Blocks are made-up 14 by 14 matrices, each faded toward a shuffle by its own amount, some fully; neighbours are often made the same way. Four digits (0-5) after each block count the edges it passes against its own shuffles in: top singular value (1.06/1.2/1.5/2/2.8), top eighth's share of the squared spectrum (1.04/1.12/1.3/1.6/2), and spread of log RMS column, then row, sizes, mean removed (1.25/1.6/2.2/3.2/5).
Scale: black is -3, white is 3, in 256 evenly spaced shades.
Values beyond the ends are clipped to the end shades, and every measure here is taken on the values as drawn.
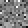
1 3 0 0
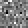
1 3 1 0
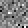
0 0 0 0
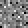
0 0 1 0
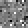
1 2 1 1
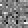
2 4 1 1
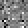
2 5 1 1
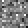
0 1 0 0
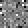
1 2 0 1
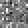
1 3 1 0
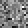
0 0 0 0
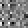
3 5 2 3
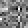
3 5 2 1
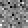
0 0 0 0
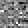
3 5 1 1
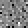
0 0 0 0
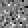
0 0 0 0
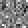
1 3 0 0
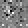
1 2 1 0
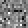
2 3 1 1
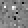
1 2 0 0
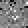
0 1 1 0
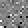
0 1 0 0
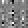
3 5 2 2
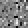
2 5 2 1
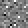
1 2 0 0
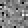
0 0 0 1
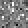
1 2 0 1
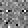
2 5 0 1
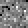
0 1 0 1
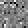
2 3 0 1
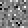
0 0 1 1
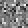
2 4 1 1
